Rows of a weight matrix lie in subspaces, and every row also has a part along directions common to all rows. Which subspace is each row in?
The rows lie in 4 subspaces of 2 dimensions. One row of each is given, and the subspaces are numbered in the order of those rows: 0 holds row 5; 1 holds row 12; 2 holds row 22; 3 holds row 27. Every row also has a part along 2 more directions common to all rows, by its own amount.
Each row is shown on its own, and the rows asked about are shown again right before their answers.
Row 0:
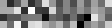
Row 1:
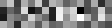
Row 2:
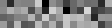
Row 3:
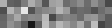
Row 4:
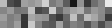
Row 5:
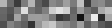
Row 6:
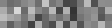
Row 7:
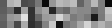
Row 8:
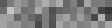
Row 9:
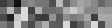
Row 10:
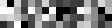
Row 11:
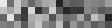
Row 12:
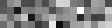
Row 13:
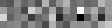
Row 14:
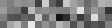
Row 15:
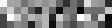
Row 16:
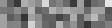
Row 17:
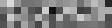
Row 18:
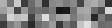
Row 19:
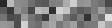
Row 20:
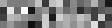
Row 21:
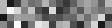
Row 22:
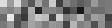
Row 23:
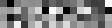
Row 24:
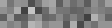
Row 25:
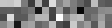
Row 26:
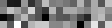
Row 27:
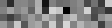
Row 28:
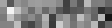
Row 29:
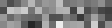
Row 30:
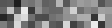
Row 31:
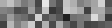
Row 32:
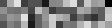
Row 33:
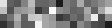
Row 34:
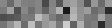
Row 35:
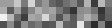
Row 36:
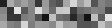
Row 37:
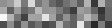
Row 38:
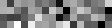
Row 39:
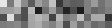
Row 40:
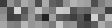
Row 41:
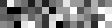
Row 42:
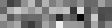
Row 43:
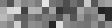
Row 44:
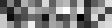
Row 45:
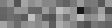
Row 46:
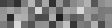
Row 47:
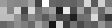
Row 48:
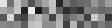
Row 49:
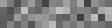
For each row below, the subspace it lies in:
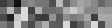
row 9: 2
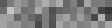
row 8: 0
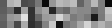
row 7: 1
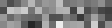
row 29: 0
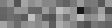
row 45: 1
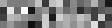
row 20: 0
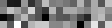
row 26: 2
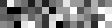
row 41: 0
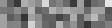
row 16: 1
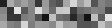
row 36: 1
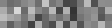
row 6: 3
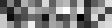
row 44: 1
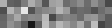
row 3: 0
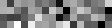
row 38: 3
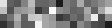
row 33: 0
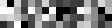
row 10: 1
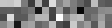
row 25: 2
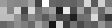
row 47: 3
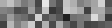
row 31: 3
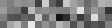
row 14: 3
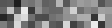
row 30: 2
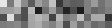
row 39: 2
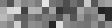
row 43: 0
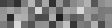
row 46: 2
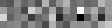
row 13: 1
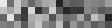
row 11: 2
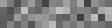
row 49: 0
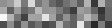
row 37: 2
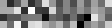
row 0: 2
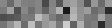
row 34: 3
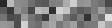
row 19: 1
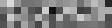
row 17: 3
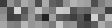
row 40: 1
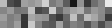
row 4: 1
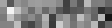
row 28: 0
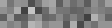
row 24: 2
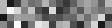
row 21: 2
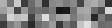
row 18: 1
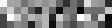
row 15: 3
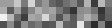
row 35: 2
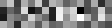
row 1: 1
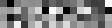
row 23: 3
